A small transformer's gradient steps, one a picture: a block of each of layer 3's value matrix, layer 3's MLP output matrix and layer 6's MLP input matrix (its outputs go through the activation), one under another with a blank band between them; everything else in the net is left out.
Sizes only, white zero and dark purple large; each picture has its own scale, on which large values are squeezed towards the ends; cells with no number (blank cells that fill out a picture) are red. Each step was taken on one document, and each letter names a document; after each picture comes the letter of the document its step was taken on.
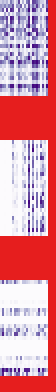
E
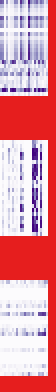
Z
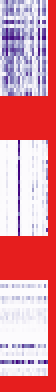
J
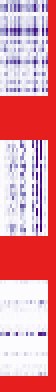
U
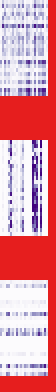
Z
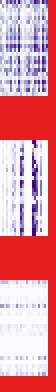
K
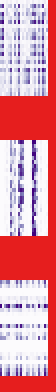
K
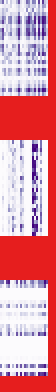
Z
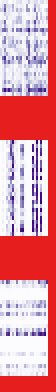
Z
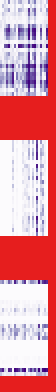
E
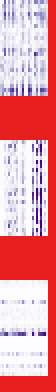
U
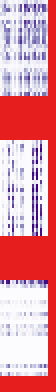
Z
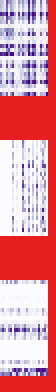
E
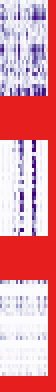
K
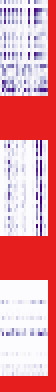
U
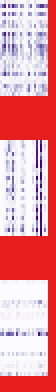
U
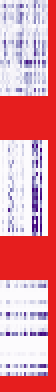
Z
